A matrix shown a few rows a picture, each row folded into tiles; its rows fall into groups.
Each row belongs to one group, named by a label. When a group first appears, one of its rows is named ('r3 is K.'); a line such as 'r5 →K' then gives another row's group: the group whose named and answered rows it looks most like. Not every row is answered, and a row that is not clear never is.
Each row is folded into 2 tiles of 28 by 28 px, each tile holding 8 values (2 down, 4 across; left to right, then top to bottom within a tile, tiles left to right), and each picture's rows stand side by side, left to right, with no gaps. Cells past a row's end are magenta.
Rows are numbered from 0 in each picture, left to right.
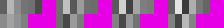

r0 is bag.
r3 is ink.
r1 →ink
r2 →ink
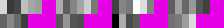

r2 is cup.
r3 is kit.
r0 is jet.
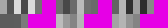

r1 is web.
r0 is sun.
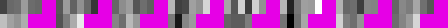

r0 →web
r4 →sun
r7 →kit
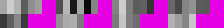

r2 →bag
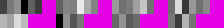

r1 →cup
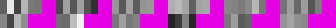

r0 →ink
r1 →kit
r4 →cup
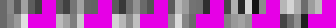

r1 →web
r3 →bag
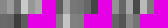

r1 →bag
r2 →sun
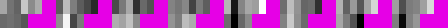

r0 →jet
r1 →bag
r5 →bag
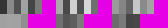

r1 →sun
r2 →jet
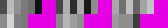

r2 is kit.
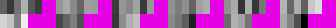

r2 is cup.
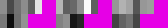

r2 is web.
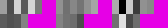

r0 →sun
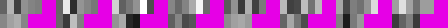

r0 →ink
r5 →jet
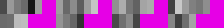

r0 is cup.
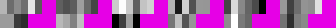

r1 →web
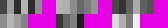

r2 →web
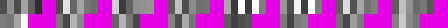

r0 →kit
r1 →ink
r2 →jet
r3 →ink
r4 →sun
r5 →sun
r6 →ink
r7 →bag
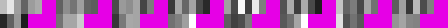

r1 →kit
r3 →kit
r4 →sun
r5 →kit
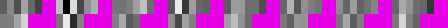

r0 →kit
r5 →ink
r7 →bag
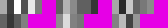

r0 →sun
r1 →bag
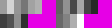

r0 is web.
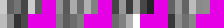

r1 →sun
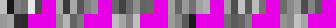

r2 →web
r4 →sun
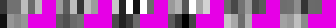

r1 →sun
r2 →sun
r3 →jet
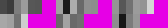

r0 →web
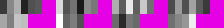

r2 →sun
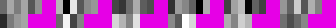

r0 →cup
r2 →web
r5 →sun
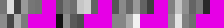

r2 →kit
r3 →bag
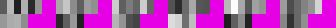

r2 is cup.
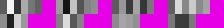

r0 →ink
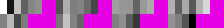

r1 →bag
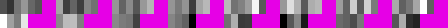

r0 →web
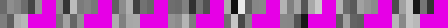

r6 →jet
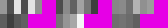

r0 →sun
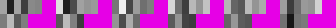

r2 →ink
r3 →jet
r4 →jet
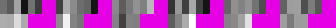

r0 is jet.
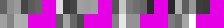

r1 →jet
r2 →bag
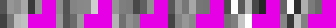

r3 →cup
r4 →kit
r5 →ink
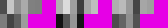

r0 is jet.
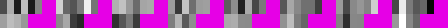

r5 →bag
